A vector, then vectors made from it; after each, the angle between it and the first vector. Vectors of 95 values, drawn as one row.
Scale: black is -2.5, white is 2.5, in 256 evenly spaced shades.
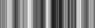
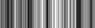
nearly opposite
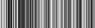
partly opposed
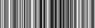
partly aligned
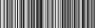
orthogonal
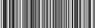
orthogonal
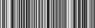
orthogonal
